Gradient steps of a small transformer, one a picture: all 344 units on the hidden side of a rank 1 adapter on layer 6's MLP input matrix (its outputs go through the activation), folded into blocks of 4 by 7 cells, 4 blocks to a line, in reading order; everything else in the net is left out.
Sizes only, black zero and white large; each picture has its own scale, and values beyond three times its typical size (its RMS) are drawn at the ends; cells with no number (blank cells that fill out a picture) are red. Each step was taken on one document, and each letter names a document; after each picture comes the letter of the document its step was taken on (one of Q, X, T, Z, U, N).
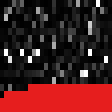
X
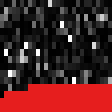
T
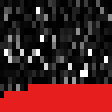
X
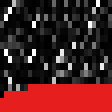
X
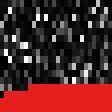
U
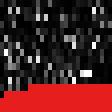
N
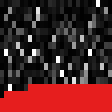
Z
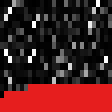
X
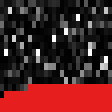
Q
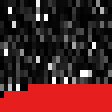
N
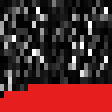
U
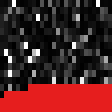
T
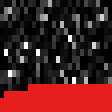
T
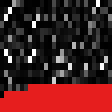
X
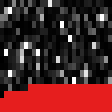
T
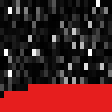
Z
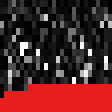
U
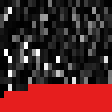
T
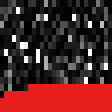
U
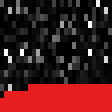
Z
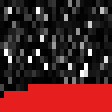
X
